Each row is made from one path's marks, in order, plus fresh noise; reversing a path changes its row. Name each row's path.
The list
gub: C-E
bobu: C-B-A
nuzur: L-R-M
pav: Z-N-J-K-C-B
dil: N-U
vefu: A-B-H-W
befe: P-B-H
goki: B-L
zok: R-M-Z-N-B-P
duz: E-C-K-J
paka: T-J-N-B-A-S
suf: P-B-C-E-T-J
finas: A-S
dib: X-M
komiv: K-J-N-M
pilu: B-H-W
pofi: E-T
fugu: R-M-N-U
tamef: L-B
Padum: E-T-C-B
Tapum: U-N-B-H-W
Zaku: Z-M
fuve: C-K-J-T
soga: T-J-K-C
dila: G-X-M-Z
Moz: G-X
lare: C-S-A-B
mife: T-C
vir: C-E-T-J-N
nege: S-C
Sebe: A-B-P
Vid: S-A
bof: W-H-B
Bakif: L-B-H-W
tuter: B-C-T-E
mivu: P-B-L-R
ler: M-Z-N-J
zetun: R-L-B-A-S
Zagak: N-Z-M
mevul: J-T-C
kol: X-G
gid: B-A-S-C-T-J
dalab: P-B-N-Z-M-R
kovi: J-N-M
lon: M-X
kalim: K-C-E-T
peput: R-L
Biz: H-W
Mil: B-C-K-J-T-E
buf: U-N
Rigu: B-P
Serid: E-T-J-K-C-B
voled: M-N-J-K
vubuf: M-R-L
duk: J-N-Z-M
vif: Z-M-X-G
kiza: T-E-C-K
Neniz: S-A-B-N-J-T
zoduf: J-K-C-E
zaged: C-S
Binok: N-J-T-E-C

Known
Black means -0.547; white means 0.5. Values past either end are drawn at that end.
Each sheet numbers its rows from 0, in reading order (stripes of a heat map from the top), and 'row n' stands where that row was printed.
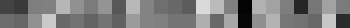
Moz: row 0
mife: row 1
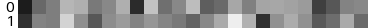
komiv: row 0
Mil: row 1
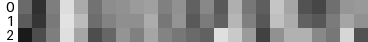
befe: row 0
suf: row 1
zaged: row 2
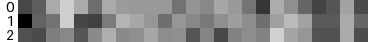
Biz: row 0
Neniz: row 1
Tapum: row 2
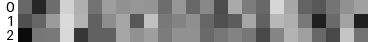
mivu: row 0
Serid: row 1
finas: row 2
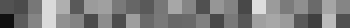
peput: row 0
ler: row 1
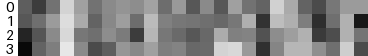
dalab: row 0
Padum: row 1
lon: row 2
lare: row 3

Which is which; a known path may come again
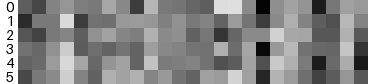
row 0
kol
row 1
Sebe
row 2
buf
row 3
mife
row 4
pofi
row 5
pilu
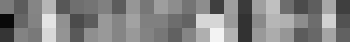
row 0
paka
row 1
lare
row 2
Mil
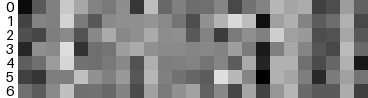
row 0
voled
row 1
tuter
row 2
Tapum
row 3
vefu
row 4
kiza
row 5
Moz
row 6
soga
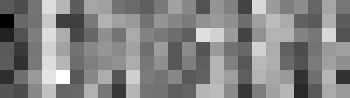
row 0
peput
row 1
Neniz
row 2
zaged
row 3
dalab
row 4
suf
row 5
duz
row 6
dib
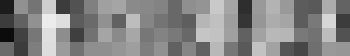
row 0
gid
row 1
gub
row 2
nege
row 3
befe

